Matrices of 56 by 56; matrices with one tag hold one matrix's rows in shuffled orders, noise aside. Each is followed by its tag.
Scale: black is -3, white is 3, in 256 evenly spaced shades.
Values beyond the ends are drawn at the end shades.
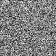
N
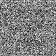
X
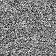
N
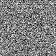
X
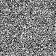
N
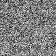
N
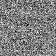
X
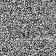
X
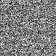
N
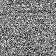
X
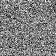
N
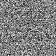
X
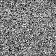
N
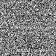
X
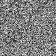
N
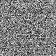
X
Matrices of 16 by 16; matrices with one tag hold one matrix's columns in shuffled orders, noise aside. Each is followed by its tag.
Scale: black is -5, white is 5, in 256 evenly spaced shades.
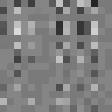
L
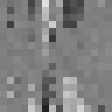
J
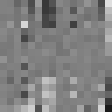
J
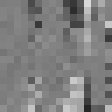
J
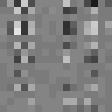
L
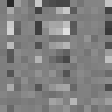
L
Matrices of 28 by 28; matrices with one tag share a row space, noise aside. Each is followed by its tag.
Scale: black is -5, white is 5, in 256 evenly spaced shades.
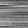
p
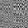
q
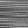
p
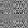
q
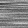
p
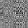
q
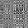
q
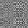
q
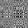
q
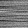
p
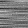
p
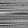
p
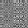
q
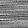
p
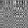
q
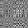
q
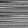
p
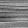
p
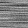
p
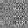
q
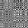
q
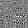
q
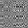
q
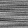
p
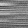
p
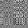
q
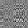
q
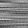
p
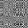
q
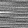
p
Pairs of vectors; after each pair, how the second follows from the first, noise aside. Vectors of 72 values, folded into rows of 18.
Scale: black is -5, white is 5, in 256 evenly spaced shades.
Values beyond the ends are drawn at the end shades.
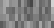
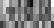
scaled up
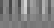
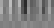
negated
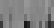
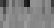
reversed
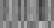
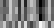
scaled up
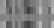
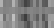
reversed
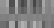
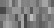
shuffled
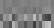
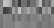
reversed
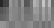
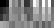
scaled up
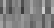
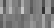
negated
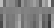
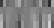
negated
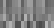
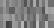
shuffled
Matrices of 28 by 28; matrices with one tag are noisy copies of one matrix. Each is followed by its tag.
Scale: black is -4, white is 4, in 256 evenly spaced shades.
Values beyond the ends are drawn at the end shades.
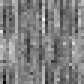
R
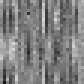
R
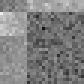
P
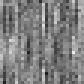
R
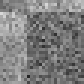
P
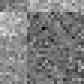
P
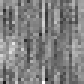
R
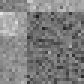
P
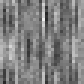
R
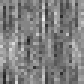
R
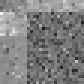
P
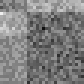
P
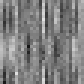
R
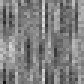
R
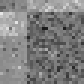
P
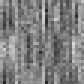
R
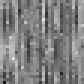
R
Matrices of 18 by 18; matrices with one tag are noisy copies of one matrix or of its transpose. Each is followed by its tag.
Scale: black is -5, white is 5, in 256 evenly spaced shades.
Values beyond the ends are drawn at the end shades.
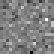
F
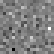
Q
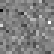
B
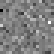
B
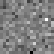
F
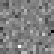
F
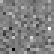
Q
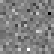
Q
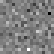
Q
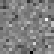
F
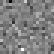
B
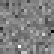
F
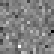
F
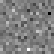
Q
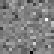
F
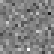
Q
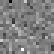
B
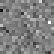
B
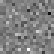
Q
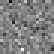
B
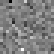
B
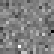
F
